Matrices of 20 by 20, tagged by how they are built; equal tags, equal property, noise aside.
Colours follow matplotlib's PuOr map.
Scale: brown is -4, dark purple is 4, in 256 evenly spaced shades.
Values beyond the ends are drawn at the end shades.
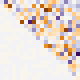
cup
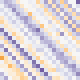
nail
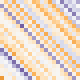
nail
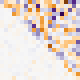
cup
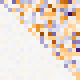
cup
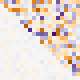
cup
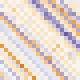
nail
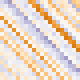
nail
